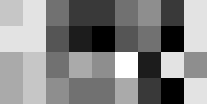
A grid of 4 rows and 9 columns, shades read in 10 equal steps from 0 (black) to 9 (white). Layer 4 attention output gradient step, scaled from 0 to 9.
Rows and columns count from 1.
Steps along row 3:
up down up down up down up down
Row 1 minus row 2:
-1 0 1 1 2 1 1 2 0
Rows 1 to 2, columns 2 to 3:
8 4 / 8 3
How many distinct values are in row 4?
7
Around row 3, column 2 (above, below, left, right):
8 7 6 4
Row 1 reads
7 8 4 2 2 4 5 2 8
